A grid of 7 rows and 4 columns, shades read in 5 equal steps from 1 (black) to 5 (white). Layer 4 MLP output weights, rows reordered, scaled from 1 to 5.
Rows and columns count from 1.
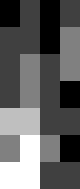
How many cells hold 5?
3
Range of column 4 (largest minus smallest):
2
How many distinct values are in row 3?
2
